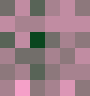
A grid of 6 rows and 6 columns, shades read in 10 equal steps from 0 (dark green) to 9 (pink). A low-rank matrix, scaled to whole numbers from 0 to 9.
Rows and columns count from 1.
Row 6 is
6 9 5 6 8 5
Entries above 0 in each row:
6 6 5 6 6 6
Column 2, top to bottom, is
7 6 7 4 6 9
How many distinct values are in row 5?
3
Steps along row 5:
up down up up same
